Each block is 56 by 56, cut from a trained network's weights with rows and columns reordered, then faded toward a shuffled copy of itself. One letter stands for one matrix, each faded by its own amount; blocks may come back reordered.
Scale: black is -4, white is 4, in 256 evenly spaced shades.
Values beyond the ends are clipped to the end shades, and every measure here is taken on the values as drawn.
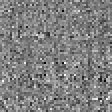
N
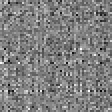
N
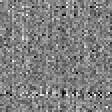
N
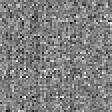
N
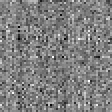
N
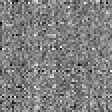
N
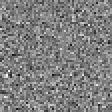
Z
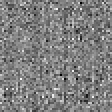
N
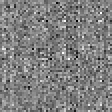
N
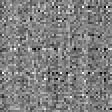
N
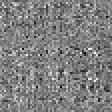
N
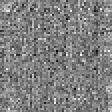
N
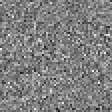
Z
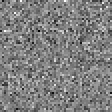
Z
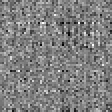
N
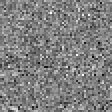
Z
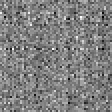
N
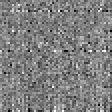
N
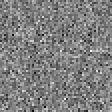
Z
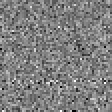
Z
